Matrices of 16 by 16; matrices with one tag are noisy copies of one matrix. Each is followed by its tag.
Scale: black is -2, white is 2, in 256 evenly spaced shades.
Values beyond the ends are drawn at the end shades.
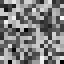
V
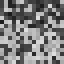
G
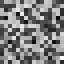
V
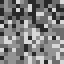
G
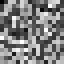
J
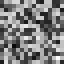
V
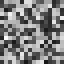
V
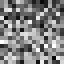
G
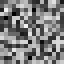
J
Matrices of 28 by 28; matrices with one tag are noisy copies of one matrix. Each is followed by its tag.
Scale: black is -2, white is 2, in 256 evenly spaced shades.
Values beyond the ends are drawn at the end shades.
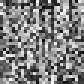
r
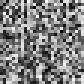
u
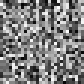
r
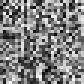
u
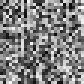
u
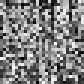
r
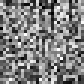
r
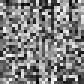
r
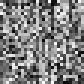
r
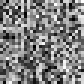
u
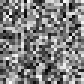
u
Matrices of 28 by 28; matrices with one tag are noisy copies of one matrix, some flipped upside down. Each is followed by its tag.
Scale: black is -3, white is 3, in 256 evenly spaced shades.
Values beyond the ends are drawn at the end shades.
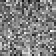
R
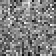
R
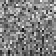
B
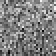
B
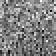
B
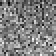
B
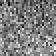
B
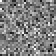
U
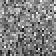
B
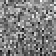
B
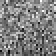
B
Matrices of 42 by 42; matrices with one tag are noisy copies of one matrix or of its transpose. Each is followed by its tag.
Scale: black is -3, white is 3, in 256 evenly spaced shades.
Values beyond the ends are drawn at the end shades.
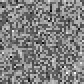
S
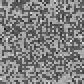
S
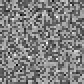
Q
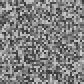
S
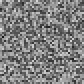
S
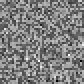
Q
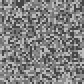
S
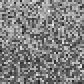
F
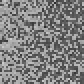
F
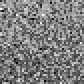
F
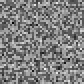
Q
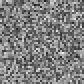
S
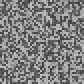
Q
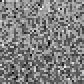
F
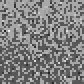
F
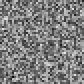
Q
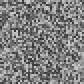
S
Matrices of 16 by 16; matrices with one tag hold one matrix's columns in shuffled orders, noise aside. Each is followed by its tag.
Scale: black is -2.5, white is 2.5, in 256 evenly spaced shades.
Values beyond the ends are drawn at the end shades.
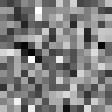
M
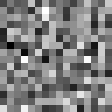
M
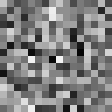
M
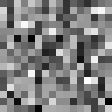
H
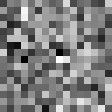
M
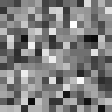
H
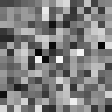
M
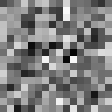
M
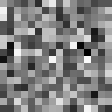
M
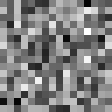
H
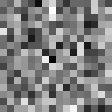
M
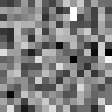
M
